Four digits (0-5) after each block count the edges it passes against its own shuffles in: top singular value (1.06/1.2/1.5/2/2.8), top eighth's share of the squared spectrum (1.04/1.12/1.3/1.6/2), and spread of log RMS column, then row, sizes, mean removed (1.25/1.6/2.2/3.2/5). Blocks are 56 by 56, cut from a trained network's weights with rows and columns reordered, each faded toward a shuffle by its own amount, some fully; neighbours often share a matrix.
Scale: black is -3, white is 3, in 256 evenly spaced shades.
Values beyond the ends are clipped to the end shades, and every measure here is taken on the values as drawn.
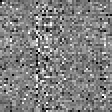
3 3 3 0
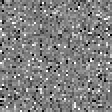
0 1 1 0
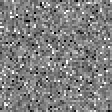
0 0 0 0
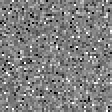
0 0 0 0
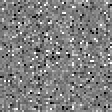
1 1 1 0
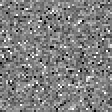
0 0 0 0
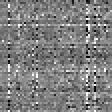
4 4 3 0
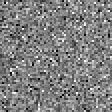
0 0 0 0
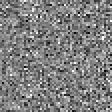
2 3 1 1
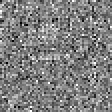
2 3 1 1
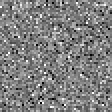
0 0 0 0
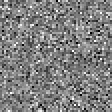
0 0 0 0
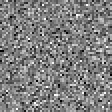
0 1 0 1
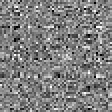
3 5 2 2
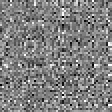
3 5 3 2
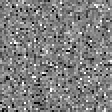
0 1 0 0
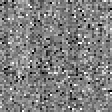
2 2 0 1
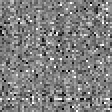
2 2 0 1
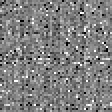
2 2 0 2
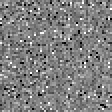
1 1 0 1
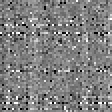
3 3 0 3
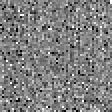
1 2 0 1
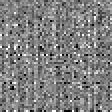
3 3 0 3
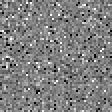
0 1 0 0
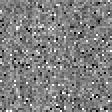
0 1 0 1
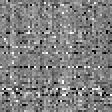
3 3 0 3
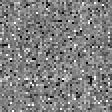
1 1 0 1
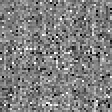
2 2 0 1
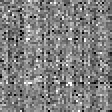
3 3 0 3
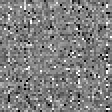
2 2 2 0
